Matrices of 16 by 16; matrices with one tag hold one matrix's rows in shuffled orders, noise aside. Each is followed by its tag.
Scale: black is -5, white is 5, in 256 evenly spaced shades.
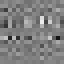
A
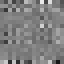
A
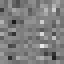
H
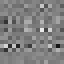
A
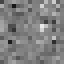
H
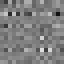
A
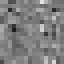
H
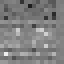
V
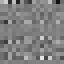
A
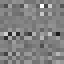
A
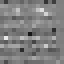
V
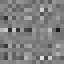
A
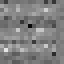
V
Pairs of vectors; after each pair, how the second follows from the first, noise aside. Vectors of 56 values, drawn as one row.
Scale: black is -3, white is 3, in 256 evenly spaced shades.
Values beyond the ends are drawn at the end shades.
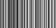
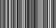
sign-scrambled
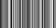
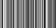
reversed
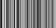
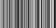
reversed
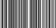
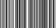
reversed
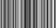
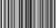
reversed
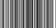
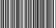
sign-scrambled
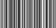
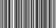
reversed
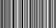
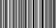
reversed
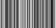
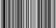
reversed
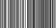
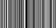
sign-scrambled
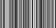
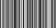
reversed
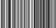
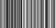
reversed
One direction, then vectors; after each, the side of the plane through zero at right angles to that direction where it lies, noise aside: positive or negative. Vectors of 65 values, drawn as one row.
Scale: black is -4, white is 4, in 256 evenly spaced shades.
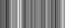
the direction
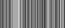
positive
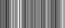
positive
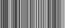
positive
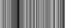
negative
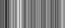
positive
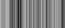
negative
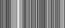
positive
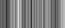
positive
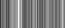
positive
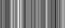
positive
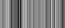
negative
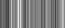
positive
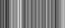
positive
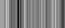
negative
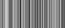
negative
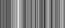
positive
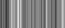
positive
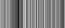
negative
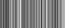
positive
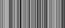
negative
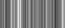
positive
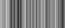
negative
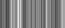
positive
